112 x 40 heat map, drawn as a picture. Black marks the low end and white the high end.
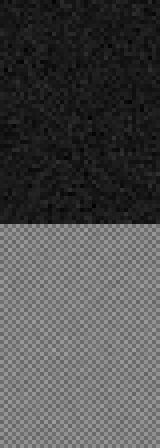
It is made of 2 by 1 panels. Panel 1,1: very low, fine-grained, faint in contrast. Panel 2,1: middling, checkered.
